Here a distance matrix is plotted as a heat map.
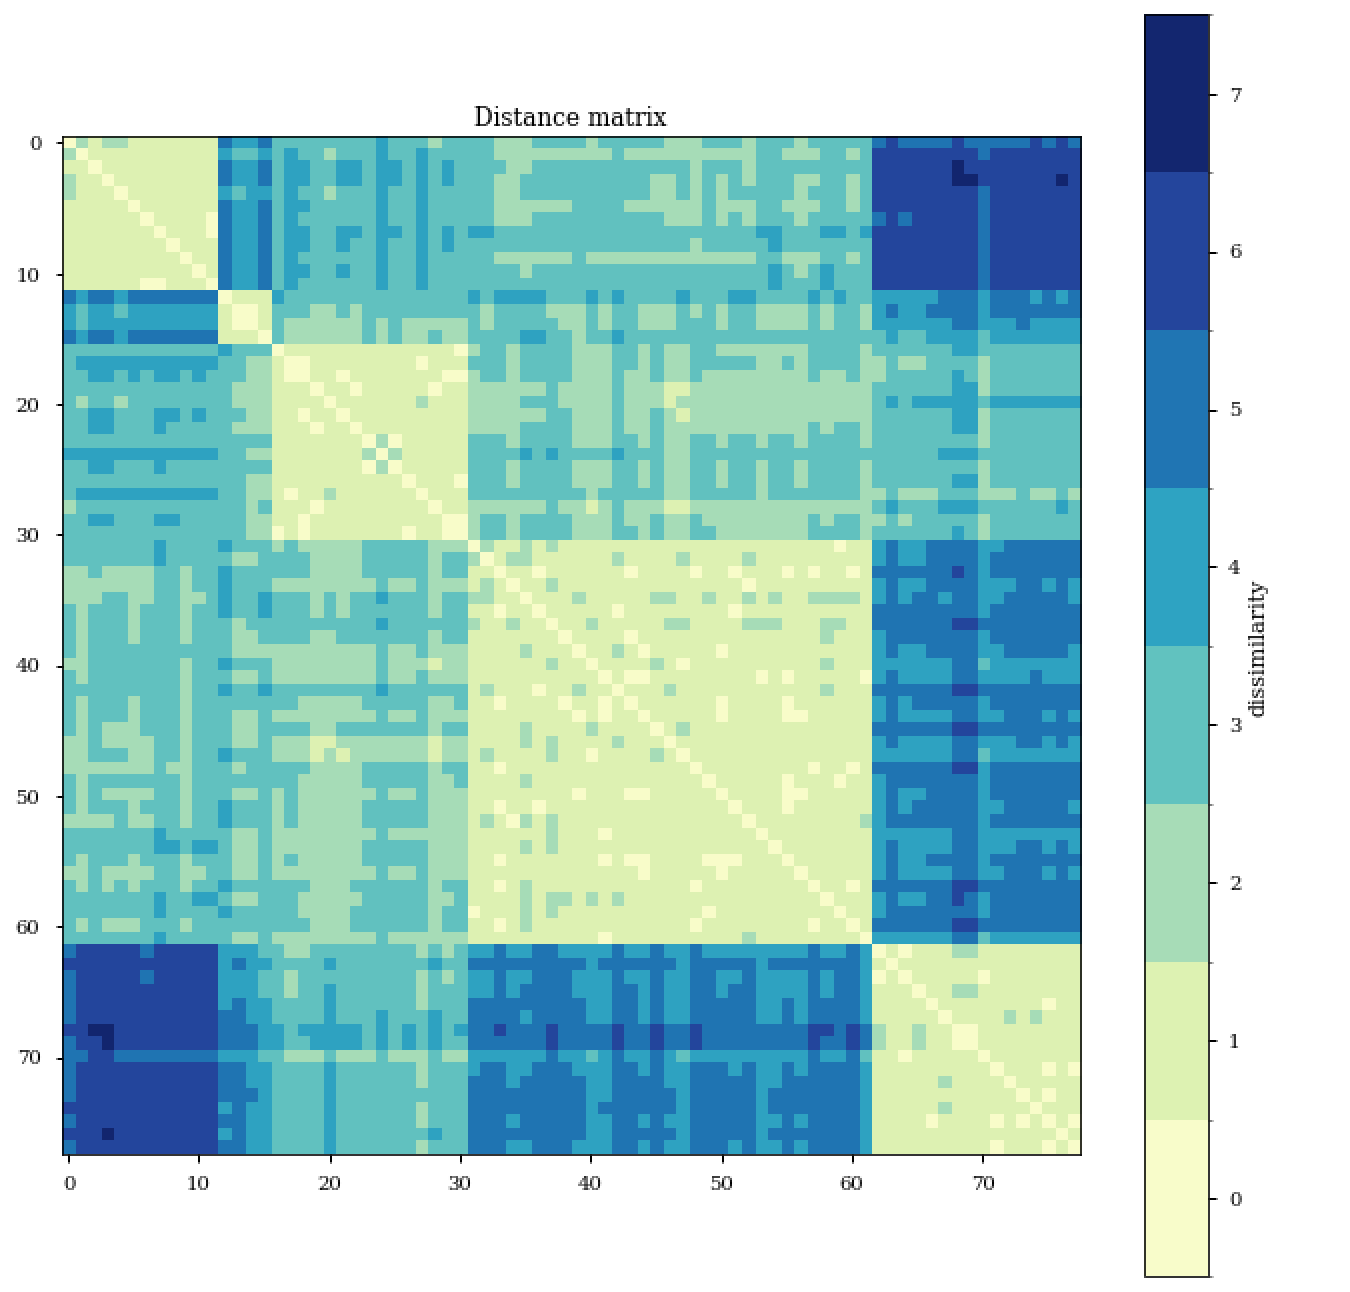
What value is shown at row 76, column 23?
3
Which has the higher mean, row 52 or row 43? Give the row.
52
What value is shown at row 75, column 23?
3
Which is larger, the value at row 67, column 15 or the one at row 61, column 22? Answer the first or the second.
the first
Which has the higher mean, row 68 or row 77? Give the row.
68
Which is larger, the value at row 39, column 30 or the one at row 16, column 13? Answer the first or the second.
the second
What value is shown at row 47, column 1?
2
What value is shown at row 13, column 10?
4
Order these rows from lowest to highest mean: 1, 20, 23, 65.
20, 23, 1, 65
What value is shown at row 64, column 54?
4
